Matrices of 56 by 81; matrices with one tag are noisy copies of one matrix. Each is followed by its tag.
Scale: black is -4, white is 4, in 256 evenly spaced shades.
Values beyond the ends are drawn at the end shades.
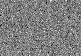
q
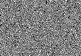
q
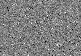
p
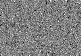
q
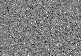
p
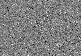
p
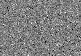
p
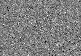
p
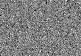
q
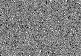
q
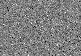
p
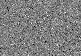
p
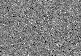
p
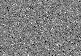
p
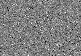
p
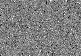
q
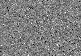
p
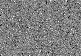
q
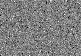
q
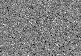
p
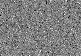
q
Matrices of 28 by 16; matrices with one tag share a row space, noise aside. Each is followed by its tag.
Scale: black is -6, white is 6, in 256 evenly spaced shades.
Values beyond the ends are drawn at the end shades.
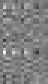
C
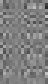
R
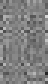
R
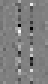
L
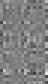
R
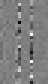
L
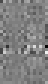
R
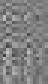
C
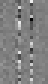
L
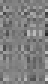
R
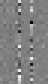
L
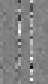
L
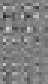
C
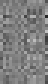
R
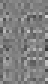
R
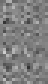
C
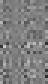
R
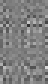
R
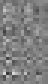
C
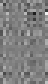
R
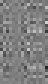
R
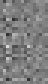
C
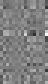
R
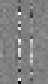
L
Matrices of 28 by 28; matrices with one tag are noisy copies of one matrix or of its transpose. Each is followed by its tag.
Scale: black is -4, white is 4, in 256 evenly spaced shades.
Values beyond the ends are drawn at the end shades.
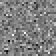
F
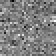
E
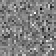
F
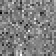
E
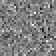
F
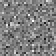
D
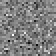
F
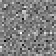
D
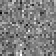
E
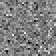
F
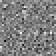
D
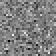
F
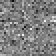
E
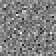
D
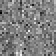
E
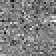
E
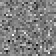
F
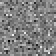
F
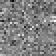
E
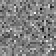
F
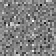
D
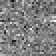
E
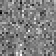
E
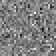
F
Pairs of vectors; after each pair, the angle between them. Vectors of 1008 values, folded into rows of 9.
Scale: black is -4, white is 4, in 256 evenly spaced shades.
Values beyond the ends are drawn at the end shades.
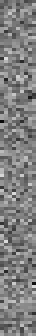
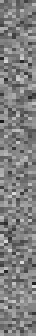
nearly parallel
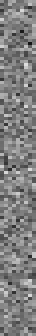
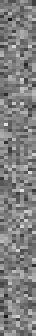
partly opposed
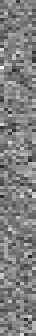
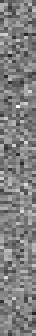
orthogonal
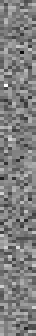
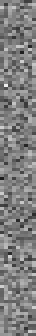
nearly parallel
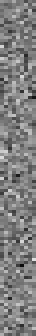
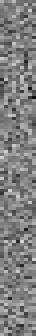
nearly parallel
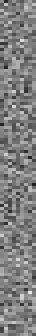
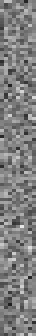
orthogonal
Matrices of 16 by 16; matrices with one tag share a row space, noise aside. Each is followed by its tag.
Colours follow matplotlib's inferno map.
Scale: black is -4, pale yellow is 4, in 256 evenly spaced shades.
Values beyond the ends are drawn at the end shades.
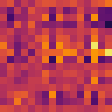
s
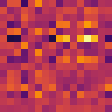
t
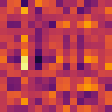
t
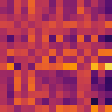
s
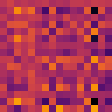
s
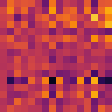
s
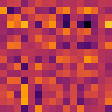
t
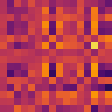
s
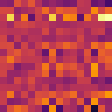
s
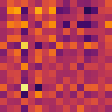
t
